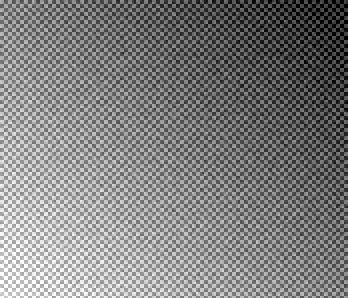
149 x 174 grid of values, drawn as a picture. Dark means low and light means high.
A checkerboard runs through the table. On average the colour sits 50% of the way up the scale. The bottom left is the ninth with the highest average. Values rise toward the bottom left. No row or column stands out.
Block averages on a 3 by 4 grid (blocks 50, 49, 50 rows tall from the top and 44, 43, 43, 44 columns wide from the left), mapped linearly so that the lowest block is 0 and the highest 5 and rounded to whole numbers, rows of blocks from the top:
3210
4321
5432
